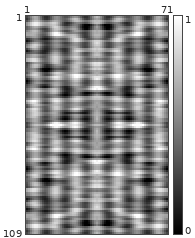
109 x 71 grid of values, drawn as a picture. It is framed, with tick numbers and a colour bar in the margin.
Average level on the scale: 50%. Odd rows or columns: none. Histogram: bell-shaped. Mirror symmetry: left to right and top to bottom. Stripes: upright, repeating 7 times. Slope: none.
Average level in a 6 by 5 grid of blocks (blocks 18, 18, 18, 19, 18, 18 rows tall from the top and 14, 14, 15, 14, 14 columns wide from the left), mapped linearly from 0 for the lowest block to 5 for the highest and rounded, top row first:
2 3 0 3 2 / 1 5 4 5 1 / 4 2 0 2 4 / 4 3 0 3 4 / 1 5 4 5 1 / 2 3 0 3 2
